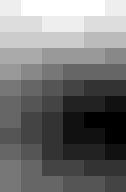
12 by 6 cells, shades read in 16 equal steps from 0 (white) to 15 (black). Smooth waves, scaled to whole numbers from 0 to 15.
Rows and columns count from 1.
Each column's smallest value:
1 0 0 0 0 1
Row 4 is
5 5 6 6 6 7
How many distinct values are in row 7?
5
